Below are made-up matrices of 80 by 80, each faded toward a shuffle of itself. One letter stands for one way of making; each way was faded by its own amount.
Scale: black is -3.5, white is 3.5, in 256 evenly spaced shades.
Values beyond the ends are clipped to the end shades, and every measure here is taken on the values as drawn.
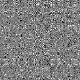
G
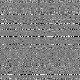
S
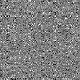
G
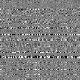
S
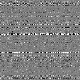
S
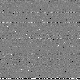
S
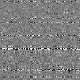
S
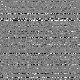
S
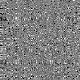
G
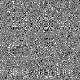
G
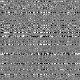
S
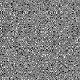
G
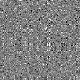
G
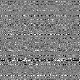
S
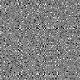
G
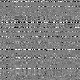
S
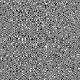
G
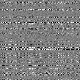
S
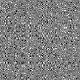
G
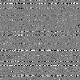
S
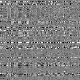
S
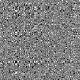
G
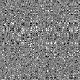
G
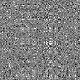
G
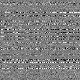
S
